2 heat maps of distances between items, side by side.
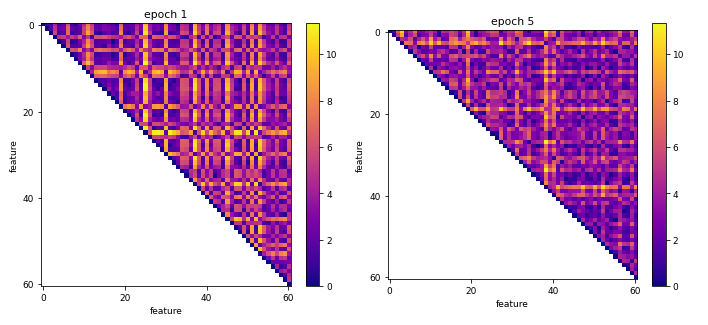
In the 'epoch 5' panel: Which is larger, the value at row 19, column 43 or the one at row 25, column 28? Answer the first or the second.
the first
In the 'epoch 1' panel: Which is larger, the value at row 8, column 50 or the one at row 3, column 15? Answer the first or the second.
the second
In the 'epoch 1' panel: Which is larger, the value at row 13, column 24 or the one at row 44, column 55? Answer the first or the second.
the second
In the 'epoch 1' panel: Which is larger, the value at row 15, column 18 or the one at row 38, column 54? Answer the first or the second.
the first
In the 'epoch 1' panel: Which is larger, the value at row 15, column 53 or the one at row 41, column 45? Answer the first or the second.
the first
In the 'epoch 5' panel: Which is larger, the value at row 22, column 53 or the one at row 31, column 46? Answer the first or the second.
the second
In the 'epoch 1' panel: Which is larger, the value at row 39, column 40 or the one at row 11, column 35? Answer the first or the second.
the first
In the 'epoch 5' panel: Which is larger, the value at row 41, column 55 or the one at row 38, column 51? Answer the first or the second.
the second
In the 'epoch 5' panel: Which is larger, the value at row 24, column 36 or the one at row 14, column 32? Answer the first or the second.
the second
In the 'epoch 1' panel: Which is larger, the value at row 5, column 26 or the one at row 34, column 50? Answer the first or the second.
the second
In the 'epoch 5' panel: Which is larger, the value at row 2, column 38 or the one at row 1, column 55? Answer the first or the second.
the first
